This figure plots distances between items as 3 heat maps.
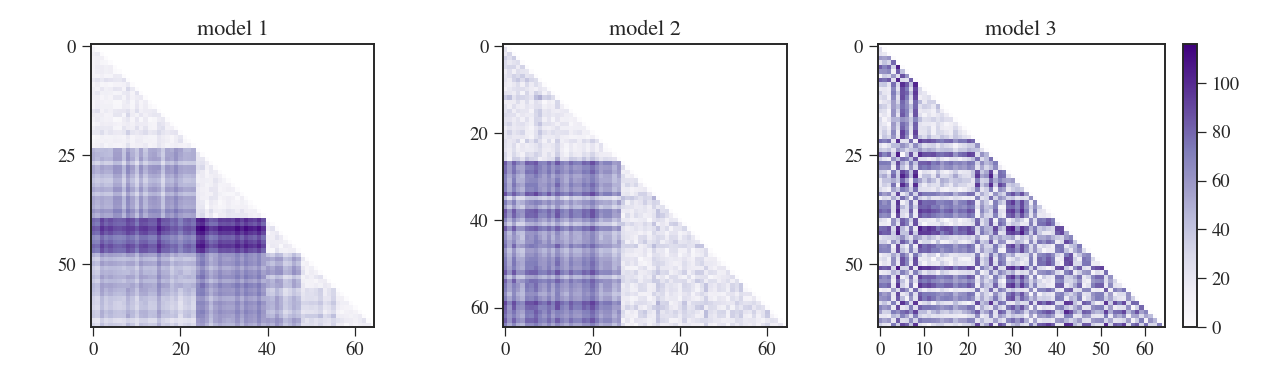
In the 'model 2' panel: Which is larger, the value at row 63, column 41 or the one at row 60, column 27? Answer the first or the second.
the first
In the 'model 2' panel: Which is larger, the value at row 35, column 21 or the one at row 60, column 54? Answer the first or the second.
the first
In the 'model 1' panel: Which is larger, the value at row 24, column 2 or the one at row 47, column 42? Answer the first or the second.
the first
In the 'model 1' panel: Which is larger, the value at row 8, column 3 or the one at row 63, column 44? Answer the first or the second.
the second
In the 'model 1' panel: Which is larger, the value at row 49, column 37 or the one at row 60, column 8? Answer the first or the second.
the first
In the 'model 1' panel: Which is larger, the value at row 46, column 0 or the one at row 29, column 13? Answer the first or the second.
the first
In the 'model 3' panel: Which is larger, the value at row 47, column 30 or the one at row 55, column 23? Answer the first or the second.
the first
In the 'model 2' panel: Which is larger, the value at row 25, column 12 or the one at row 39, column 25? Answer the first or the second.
the second
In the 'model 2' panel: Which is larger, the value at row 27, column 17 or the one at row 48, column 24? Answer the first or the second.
the first
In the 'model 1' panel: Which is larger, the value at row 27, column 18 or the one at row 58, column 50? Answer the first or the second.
the first
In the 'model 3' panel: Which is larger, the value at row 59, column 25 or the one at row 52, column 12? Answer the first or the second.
the first
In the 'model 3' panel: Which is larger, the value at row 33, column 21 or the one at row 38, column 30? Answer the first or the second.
the second
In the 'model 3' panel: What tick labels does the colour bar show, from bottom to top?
0, 20, 40, 60, 80, 100
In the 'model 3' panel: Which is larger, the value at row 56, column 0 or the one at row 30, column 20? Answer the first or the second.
the second
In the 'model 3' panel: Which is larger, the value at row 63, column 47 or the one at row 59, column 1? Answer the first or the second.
the second
